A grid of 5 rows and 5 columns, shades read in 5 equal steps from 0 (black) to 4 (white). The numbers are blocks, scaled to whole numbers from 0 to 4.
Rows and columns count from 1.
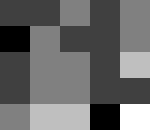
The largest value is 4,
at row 5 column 5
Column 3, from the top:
2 1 2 2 3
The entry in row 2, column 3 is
1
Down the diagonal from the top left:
1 2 2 1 4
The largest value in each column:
2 3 3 1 4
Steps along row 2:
up down same up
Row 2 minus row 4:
-1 0 -1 0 1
